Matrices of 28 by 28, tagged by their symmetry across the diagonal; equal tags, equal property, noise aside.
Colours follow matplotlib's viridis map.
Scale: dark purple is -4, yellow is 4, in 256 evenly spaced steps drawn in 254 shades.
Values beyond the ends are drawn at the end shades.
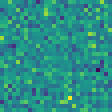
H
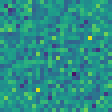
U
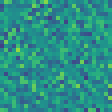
H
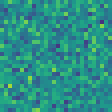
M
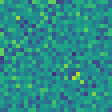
U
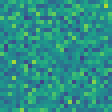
M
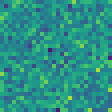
U
